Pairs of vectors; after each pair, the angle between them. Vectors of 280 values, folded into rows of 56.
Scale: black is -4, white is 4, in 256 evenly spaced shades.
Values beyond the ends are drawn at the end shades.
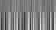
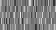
orthogonal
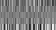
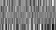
nearly opposite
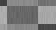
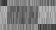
nearly parallel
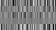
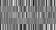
nearly opposite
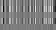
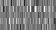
partly aligned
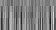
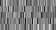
orthogonal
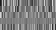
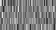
partly opposed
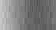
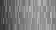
nearly opposite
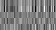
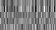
nearly parallel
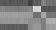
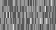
orthogonal
